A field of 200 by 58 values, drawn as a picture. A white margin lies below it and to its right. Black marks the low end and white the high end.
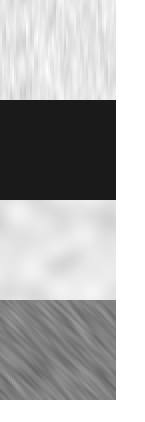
It is made of 4 by 1 panels. Panel 1,1: very high, streaked downward, faint in contrast. Panel 2,1: very low, flat. Panel 3,1: very high, smooth, faint in contrast. Panel 4,1: middling, slanting down to the right, faint in contrast.
